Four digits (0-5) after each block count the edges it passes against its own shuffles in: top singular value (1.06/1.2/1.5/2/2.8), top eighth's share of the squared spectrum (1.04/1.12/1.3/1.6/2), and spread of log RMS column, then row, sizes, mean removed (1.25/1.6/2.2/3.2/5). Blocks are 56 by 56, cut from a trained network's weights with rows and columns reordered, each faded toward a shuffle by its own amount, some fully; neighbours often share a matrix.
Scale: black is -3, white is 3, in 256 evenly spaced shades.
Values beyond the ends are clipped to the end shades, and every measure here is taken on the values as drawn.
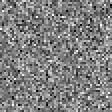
2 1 0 0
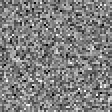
0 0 0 0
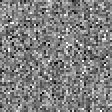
2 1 0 0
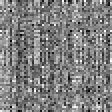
4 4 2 3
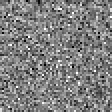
0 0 0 0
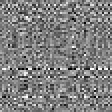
4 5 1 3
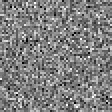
2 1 0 0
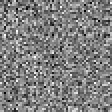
3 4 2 2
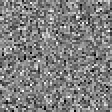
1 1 0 0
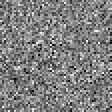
3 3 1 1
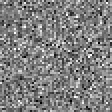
3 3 1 1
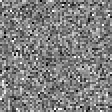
0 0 0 0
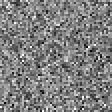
1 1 0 0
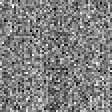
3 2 0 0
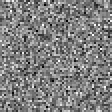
0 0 0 0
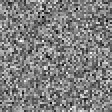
0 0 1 0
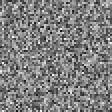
0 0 0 0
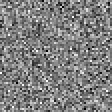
3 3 0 0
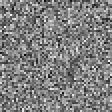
1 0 0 0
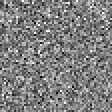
1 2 0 0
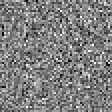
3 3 2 1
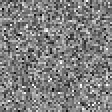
1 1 0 0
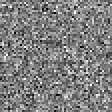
3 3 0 1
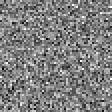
1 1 0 0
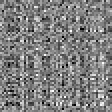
4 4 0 3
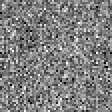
2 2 0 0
